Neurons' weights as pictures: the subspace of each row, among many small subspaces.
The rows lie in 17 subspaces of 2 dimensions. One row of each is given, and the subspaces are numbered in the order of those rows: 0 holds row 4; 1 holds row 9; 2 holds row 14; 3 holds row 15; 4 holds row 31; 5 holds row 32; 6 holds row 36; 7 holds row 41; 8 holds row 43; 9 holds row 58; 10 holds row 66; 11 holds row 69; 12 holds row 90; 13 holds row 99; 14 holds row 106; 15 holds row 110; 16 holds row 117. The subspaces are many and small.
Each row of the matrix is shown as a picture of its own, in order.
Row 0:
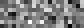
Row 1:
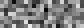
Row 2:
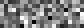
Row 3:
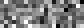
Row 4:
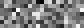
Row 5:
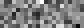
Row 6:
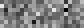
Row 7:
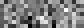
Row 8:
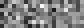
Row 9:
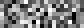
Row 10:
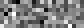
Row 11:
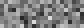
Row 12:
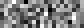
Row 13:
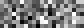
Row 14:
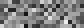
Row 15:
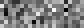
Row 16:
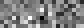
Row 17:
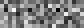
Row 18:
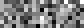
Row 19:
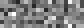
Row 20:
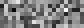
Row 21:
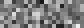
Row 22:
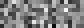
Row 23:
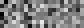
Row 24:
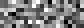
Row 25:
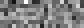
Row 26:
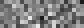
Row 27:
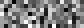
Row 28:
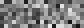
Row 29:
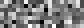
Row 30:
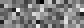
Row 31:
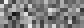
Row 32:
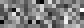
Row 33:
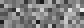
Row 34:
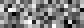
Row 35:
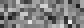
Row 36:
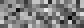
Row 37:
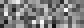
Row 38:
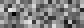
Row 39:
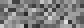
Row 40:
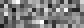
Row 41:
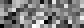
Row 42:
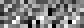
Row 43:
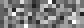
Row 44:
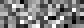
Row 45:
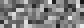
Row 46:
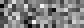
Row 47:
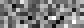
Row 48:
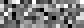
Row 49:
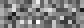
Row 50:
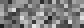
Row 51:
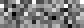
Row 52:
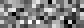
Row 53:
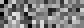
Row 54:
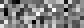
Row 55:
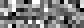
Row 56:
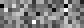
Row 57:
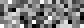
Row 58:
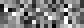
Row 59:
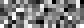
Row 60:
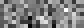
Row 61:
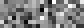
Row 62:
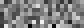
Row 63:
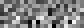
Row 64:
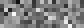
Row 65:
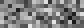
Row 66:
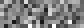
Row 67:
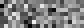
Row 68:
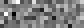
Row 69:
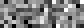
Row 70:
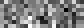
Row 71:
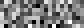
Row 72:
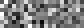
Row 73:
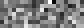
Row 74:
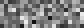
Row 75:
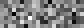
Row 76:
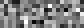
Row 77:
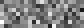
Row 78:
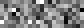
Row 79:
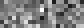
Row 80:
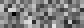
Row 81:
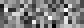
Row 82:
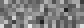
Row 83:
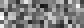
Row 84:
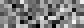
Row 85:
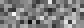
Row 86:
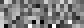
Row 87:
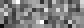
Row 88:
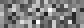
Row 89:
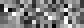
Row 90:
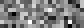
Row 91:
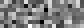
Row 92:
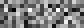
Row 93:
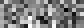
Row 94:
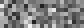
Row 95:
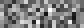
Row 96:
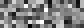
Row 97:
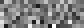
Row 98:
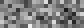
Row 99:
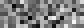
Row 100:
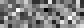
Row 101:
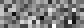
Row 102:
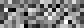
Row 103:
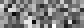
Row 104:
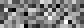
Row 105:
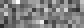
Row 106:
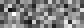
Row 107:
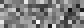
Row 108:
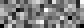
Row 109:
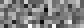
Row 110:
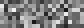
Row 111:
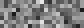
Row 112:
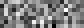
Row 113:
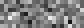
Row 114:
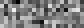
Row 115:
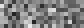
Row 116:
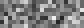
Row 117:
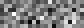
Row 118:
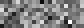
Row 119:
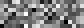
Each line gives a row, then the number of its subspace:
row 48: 3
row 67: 12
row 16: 8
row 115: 12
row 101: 16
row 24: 16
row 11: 7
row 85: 16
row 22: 14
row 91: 10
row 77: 5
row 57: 7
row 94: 12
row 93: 11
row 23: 4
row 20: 15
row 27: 16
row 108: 6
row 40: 15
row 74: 7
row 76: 7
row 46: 12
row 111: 5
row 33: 0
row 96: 10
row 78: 5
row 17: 2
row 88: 1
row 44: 13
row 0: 12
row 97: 5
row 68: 3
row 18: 13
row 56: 3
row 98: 6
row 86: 5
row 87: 15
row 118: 15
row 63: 10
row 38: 14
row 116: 13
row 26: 13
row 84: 13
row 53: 4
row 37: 9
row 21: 0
